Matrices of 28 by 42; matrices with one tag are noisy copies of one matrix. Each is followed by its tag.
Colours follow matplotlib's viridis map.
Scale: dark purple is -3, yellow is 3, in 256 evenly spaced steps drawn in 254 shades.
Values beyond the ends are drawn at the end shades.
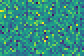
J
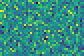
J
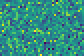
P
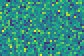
P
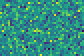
P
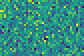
J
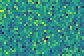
J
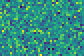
P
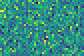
J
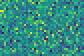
J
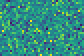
P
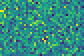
J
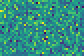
J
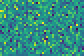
J
